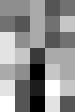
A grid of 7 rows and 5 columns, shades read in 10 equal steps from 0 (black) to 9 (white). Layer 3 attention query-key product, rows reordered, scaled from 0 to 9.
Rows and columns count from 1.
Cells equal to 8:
4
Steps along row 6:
down down up down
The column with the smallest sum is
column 3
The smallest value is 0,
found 2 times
